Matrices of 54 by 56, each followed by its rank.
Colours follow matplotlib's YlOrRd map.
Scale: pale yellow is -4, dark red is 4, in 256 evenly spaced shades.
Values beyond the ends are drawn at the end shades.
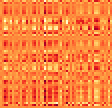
two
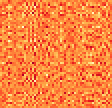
five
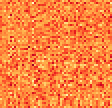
ten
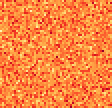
full rank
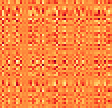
two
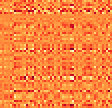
three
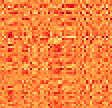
five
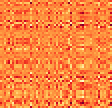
three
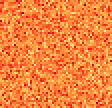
full rank
